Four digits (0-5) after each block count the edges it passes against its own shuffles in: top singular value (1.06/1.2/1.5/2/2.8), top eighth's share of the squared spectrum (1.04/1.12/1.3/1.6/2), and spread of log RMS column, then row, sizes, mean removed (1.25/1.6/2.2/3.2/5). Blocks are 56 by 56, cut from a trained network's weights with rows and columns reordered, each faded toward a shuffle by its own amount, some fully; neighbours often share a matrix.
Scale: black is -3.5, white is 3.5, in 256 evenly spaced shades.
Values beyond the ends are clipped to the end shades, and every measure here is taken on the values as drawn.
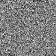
1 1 0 0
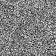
0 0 0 0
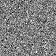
0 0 0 0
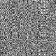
3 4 2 1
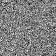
0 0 0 0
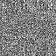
2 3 0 0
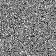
0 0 0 0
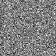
2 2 1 1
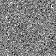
1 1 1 0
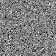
0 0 0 0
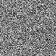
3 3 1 0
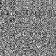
3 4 2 1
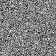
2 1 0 0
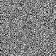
3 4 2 1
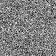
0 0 0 0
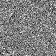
0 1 0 0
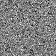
1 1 0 0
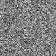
2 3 1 0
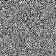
2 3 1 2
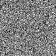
1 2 0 0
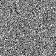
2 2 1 0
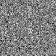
3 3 1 0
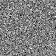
0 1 0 0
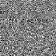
3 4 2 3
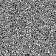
2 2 0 1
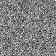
1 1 0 0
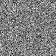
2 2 0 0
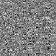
3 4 2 2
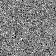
1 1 0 0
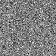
2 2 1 0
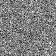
0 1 0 0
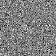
2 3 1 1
